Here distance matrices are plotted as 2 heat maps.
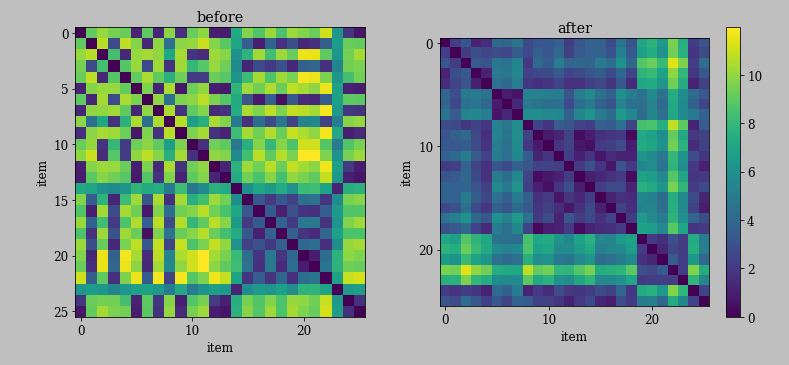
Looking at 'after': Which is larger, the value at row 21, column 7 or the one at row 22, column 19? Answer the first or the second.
the first
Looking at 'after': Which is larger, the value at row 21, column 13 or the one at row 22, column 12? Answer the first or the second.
the second
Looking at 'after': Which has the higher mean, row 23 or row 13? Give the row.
23
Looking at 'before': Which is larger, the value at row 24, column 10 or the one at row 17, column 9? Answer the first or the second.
the second
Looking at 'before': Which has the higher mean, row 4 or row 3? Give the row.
4
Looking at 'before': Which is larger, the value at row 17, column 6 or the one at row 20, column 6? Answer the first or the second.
the first
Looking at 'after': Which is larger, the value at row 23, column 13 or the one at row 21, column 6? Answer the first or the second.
the first
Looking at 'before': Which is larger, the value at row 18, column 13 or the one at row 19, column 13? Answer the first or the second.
the second
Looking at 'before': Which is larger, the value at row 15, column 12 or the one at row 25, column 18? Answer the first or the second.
the first
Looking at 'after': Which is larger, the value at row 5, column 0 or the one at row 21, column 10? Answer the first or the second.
the second
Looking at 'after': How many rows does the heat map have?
26
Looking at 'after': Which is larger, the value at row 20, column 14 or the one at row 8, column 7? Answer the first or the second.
the first
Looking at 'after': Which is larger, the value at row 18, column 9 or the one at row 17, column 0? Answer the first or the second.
the second
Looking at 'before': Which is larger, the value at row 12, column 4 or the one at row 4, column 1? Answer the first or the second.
the second
